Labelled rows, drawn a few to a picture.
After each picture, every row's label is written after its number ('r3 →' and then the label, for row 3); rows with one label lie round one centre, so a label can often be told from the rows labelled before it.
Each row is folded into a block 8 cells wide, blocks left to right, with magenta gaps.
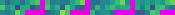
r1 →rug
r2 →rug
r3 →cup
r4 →rug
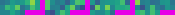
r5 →cup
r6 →rug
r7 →cup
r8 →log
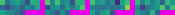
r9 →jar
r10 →jar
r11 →jar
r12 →jar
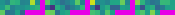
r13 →cup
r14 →log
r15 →log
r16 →log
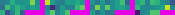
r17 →cup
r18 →log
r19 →cup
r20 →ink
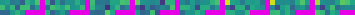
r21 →rug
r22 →cup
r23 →rug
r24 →jar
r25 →rug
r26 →log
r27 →log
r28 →log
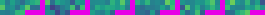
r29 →rug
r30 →jar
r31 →cup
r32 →jar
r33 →cup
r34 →ink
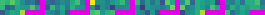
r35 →ink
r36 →cup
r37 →log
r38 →jar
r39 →ink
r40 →cup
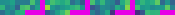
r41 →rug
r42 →ink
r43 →jar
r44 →ink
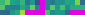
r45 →ink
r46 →cup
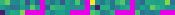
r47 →ink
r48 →cup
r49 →log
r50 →cup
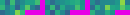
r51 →rug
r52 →cup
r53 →cup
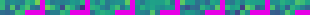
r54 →rug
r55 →rug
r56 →rug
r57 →cup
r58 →jar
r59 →rug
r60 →rug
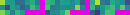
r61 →log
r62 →ink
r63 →ink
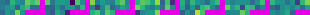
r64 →rug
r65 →jar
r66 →log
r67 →ink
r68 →rug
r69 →rug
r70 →jar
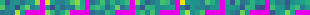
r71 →rug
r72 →log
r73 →rug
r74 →log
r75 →log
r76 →rug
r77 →rug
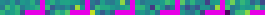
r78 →cup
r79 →ink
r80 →cup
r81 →rug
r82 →jar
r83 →ink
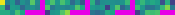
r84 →log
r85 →ink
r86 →rug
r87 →ink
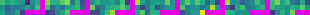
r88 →jar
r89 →ink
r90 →ink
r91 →log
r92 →ink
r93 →log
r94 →ink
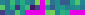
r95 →rug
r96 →log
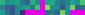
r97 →jar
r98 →rug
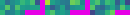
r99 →cup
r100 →log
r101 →ink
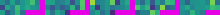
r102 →cup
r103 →jar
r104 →jar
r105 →rug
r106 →cup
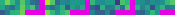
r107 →ink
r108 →log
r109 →jar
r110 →rug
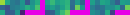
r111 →jar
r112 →ink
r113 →jar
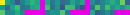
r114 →log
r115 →rug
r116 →cup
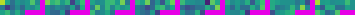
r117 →log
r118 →jar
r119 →cup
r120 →jar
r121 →jar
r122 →jar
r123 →ink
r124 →log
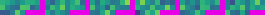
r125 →rug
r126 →cup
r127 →rug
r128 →ink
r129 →rug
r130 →cup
